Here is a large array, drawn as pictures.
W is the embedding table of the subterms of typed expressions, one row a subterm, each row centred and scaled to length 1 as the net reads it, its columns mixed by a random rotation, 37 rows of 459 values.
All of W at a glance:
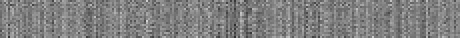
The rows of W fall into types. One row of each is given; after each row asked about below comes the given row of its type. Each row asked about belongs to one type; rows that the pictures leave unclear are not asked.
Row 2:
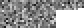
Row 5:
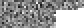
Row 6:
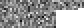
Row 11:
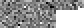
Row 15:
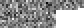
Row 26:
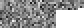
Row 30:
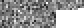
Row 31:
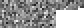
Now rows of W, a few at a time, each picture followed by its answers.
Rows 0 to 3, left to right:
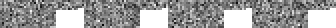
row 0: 5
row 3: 6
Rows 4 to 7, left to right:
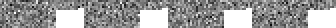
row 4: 5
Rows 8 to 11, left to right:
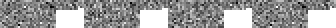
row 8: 11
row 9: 15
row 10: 2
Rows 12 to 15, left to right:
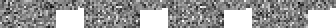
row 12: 11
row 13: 30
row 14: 30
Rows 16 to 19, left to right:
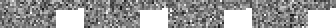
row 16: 6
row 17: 2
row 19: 31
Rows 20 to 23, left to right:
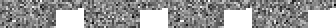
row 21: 26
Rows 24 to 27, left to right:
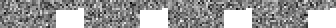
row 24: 6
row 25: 15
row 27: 2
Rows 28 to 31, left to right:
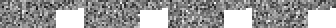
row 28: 2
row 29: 5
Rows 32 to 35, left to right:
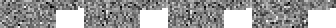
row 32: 11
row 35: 30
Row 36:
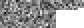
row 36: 6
